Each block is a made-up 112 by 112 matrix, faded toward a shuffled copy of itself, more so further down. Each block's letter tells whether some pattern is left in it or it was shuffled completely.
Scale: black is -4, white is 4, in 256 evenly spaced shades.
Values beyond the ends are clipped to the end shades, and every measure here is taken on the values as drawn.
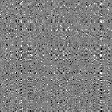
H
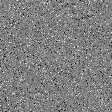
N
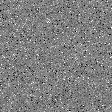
N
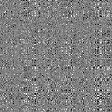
H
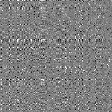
H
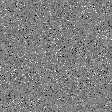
N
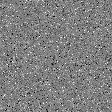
N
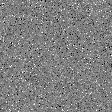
N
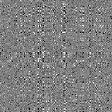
H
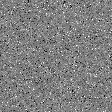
N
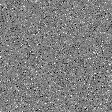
N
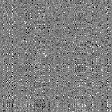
H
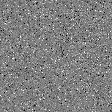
N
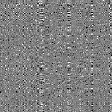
H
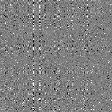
H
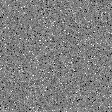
N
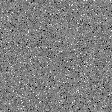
N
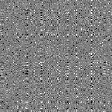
H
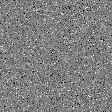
N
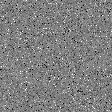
N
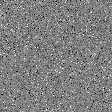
N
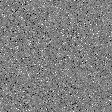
N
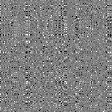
H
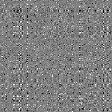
H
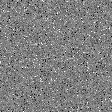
N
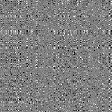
H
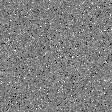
N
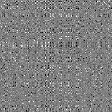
H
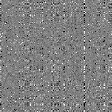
H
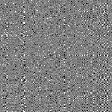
H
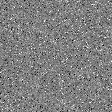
N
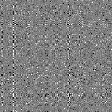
H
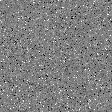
N
